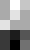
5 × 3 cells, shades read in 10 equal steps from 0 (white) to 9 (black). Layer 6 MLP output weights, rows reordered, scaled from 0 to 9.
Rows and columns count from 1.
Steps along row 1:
down up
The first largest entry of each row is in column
1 1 2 2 2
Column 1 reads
3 3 1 7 7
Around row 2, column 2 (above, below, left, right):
0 3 3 3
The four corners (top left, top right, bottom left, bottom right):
3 2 7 5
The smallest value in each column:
1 0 2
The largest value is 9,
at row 5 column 2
